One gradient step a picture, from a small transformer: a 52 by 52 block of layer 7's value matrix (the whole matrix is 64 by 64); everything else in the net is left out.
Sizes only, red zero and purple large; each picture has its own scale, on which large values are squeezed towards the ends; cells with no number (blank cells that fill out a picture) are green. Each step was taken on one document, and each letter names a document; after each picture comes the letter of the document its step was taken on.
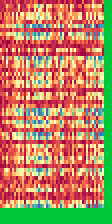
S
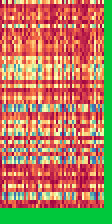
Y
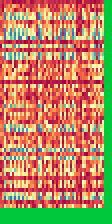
Y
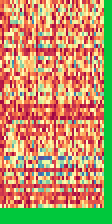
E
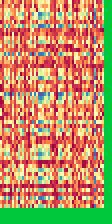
E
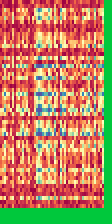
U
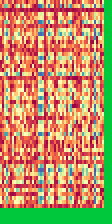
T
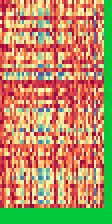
E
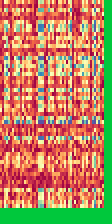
T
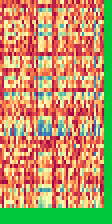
E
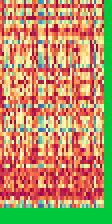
T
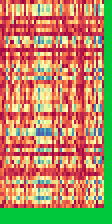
S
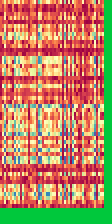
Y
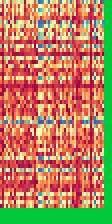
T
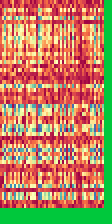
Y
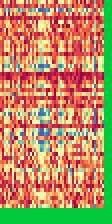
E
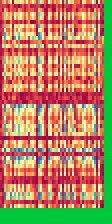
Y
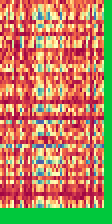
U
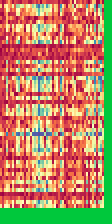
S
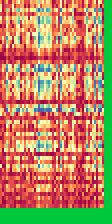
S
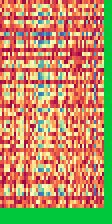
E
